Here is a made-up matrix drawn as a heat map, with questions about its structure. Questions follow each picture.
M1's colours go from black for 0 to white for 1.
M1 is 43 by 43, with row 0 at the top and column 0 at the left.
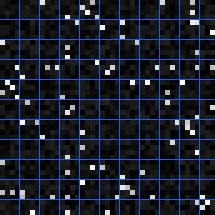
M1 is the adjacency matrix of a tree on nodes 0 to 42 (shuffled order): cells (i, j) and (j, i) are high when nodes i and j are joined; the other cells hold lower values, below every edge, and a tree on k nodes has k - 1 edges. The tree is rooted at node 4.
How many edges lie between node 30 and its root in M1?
2
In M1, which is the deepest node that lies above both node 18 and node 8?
0
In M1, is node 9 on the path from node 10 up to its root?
no
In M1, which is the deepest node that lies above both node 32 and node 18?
0
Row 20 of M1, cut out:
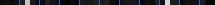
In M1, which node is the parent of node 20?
33
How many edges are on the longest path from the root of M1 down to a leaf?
6
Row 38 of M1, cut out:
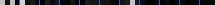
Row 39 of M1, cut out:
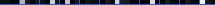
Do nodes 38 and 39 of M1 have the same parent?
yes
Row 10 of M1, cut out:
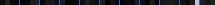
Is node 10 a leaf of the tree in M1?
yes
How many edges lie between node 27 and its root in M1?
4
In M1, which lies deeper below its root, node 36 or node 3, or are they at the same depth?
node 36
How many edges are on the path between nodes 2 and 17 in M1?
1
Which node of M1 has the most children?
13
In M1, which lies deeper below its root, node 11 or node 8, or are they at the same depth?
the same depth
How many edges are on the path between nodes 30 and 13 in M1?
2
